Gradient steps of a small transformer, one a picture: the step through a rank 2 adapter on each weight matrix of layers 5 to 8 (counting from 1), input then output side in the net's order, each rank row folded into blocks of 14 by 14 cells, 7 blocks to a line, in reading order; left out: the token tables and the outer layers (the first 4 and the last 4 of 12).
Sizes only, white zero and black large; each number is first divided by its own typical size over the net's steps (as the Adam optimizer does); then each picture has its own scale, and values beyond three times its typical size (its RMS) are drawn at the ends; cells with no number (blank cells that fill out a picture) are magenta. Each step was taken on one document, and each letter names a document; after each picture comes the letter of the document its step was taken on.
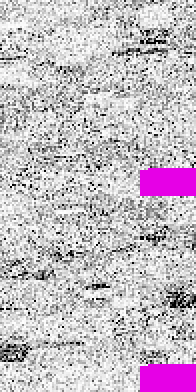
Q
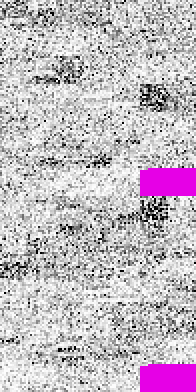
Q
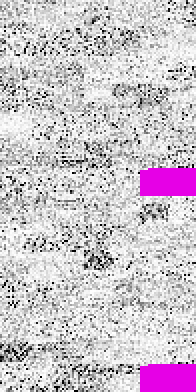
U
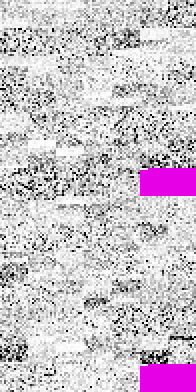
U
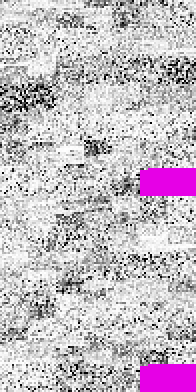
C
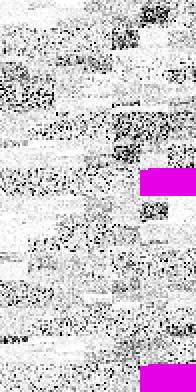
U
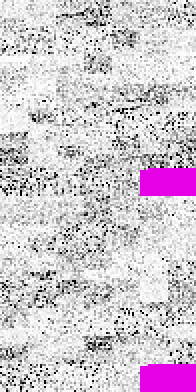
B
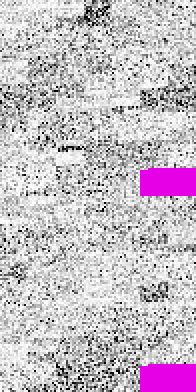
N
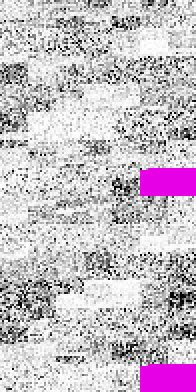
C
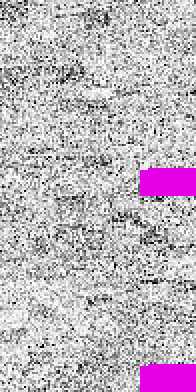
Q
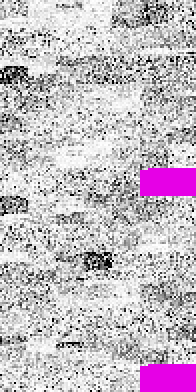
C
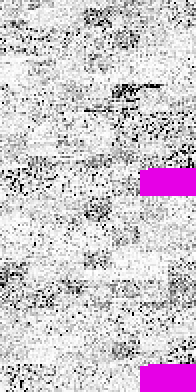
B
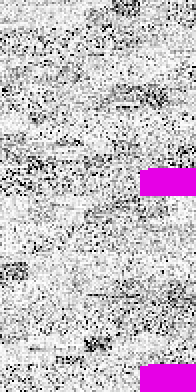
U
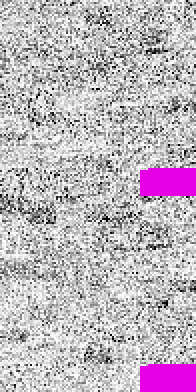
Q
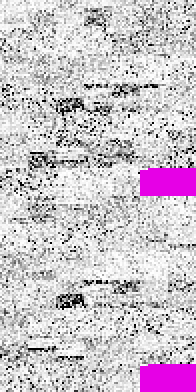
U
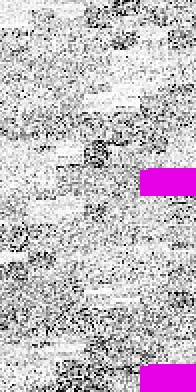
N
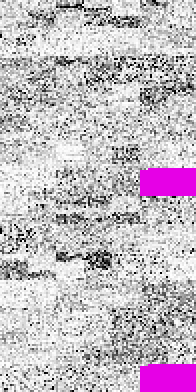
C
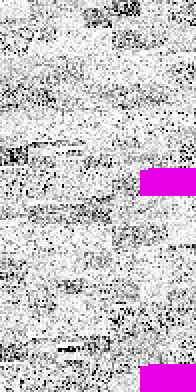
B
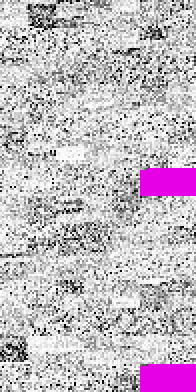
C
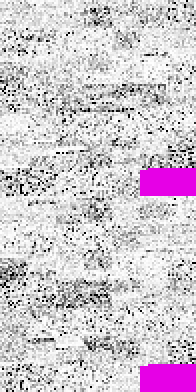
B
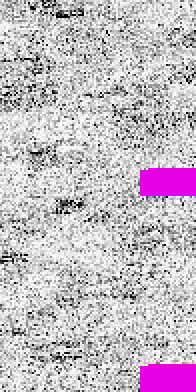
N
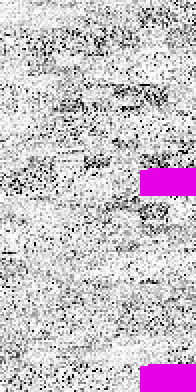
U
